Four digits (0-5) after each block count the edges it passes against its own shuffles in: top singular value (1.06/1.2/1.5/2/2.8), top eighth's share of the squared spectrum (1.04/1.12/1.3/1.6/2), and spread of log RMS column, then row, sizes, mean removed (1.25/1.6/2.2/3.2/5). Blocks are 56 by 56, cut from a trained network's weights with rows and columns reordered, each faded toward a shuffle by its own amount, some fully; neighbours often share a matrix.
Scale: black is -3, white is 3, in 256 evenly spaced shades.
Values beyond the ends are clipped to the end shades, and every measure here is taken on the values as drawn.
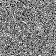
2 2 0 0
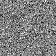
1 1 0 0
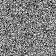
0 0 0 0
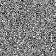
3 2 0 1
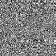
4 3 1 2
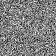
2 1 0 0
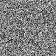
1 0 0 0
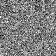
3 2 0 0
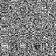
4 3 0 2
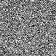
2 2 0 0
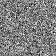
1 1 0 0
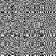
4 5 2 3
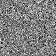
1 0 0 0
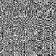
4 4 2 1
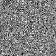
3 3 1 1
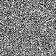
3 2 0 0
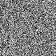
0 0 0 0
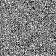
2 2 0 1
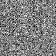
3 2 0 1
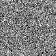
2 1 0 0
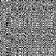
4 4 3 2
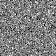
1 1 0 0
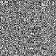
3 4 2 1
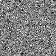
2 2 0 0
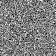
0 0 0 0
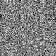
3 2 0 0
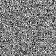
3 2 0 1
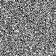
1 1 0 0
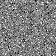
0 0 0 0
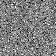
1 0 0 0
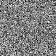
1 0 0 0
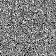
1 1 0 0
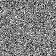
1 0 0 0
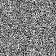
2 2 0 0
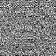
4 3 0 2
